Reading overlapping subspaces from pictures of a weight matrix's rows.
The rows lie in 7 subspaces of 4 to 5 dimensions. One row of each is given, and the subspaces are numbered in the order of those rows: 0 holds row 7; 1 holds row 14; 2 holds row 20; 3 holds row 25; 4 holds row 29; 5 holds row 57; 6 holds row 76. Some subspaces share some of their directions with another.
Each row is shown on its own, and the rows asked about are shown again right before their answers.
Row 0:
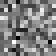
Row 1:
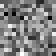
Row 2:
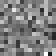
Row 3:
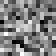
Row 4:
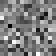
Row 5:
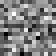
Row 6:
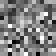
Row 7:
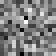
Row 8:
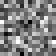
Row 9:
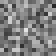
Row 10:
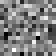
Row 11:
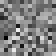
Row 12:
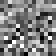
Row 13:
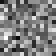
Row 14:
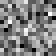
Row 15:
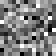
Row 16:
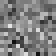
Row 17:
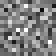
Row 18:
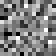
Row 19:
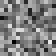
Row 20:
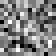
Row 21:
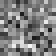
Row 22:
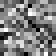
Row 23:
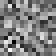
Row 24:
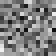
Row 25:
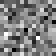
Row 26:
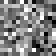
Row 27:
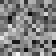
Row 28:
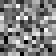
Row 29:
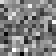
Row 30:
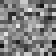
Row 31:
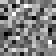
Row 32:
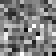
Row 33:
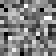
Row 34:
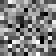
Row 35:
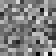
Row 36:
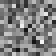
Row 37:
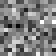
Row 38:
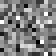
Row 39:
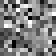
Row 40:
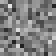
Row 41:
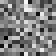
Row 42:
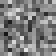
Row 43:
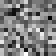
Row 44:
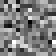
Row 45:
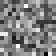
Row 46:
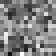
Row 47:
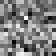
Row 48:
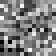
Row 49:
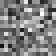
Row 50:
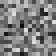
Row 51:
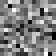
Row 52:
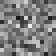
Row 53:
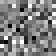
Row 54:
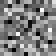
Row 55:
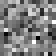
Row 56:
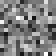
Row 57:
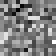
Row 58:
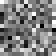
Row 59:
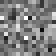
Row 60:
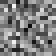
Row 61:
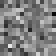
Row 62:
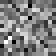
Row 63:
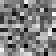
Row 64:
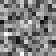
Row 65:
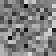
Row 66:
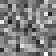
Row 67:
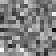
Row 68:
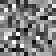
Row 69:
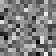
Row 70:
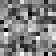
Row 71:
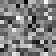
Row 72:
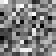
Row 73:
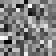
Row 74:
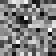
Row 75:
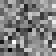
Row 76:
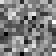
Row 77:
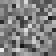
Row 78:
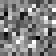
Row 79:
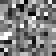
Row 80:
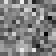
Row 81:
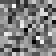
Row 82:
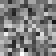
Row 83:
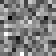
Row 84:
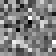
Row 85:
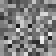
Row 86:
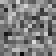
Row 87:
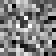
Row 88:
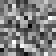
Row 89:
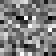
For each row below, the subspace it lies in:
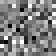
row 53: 4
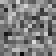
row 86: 3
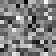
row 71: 0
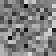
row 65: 6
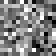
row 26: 6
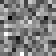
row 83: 5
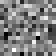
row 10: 1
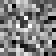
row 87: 0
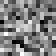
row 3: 5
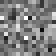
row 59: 5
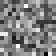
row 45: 1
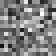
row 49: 0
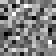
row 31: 5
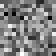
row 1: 2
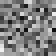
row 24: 6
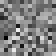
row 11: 3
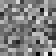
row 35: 2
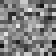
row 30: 0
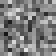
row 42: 4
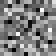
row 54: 4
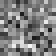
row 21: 2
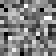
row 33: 6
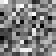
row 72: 6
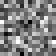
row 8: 5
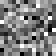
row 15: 3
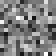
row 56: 2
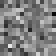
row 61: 4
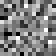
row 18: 5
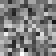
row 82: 0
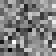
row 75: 6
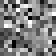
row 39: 5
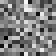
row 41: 0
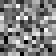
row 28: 5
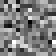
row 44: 5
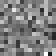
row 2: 2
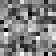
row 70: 1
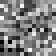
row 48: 6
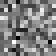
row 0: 0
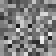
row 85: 3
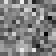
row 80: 6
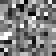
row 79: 4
